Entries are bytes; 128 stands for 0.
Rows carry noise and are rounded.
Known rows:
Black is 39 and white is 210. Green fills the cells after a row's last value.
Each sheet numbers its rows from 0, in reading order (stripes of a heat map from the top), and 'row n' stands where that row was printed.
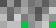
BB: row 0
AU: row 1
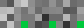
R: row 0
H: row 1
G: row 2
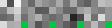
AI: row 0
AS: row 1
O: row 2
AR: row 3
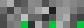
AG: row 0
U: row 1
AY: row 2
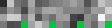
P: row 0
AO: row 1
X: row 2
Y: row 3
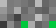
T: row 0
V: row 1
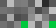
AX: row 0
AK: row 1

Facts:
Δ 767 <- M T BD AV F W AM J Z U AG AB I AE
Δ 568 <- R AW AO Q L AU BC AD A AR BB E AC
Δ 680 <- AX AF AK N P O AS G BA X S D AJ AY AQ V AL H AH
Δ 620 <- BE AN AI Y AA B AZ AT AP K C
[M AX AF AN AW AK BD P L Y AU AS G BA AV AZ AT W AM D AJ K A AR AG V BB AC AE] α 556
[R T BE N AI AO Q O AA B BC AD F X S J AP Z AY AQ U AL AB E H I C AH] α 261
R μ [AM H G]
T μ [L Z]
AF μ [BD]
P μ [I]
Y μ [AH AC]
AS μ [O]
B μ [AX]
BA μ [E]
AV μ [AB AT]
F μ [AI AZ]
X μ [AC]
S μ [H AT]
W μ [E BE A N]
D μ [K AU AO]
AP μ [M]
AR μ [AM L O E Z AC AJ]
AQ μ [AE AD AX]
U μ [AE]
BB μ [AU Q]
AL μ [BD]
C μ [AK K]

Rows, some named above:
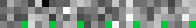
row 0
AX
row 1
D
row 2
B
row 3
J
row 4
AZ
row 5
AU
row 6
Y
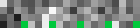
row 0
Z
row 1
K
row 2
BA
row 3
BA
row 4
AF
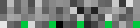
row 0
AF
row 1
AF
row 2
I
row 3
AM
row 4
E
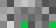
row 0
BC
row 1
J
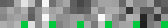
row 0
AP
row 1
AZ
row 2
W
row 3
AN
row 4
A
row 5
AE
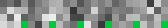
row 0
C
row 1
AT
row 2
N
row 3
AL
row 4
AW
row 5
BE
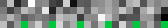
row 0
AK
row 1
F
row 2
D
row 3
AN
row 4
AD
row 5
AQ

